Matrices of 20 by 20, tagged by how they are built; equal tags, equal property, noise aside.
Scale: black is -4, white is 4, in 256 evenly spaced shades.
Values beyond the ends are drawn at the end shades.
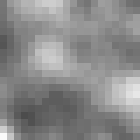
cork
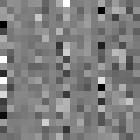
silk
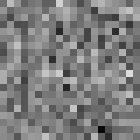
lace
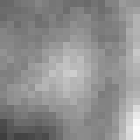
cork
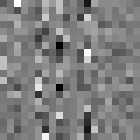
silk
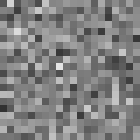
lace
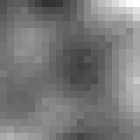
cork
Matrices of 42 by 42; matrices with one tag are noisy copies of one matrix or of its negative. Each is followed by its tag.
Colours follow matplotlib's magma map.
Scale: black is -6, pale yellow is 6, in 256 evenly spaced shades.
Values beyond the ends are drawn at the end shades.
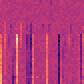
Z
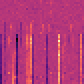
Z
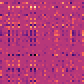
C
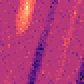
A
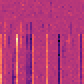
Z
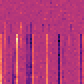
Z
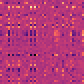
C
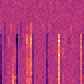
Z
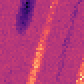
A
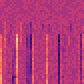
Z
